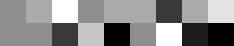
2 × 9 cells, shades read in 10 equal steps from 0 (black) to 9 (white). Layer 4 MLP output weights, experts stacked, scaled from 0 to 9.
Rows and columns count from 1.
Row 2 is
5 5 2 7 0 5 9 1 0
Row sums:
53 34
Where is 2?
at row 1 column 7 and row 2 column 3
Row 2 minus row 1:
0 -1 -7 2 -6 -1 7 -5 -8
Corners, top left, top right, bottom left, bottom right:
5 8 5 0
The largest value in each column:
5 6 9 7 6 6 9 6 8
